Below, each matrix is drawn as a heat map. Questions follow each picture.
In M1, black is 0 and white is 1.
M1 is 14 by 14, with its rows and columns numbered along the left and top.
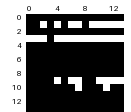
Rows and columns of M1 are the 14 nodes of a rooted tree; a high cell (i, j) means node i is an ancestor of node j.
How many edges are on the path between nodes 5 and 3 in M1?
1
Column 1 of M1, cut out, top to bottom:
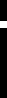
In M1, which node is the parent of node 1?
3
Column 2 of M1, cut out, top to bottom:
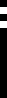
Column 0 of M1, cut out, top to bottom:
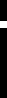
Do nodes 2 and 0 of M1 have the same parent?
no
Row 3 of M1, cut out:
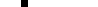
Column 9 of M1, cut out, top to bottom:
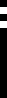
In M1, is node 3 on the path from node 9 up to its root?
yes
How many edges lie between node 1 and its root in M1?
1
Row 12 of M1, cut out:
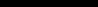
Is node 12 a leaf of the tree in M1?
yes
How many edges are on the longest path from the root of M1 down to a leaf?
4
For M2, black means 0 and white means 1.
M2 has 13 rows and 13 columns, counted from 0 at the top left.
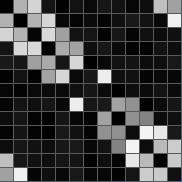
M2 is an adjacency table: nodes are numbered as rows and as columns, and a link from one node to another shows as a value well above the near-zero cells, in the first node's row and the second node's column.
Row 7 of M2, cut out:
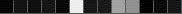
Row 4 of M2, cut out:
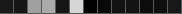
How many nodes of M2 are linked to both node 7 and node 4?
1
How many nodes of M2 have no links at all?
1
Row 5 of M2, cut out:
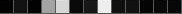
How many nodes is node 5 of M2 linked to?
3
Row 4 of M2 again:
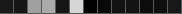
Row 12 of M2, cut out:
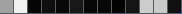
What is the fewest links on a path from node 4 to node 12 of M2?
3
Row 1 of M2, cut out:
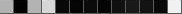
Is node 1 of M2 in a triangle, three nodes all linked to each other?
yes
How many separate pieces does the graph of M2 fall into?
2
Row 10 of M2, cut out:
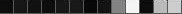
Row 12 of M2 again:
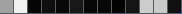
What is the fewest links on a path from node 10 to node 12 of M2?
1
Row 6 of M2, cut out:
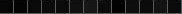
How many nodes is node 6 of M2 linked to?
0
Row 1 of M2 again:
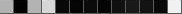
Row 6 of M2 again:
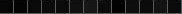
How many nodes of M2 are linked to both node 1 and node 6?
0
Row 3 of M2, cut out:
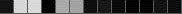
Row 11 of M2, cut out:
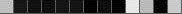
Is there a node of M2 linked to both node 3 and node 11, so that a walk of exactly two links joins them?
no
